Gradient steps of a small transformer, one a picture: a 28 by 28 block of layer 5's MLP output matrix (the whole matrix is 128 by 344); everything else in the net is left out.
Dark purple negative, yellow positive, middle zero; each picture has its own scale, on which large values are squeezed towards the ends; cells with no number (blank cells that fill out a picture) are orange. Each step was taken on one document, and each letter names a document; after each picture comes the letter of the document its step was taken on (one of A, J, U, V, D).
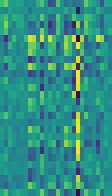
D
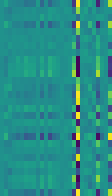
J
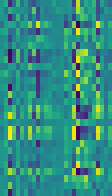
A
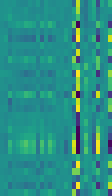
J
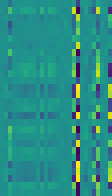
J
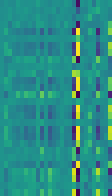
J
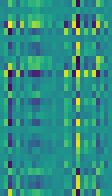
A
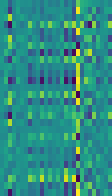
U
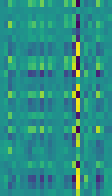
D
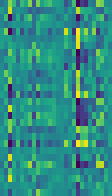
A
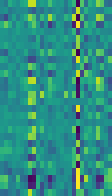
D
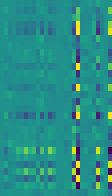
J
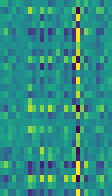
D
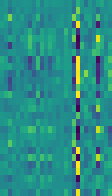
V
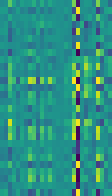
V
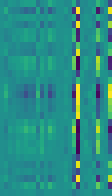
J
